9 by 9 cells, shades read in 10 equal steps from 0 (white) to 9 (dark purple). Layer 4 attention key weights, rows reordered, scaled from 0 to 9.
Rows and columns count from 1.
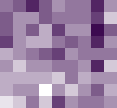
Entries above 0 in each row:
9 9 9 9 9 9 9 8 9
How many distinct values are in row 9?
5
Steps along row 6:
down up same up same down up down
